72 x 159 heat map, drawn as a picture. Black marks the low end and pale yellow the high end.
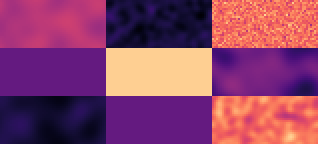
The table splits into 3 rows of 3 panels. Panel 1,1: middling, smooth, faint in contrast. Panel 1,2: very low, blotchy, faint in contrast. Panel 1,3: high, fine-grained. Panel 2,1: low, flat. Panel 2,2: very high, flat. Panel 2,3: low, smooth. Panel 3,1: very low, smooth, faint in contrast. Panel 3,2: low, flat. Panel 3,3: high, blotchy.
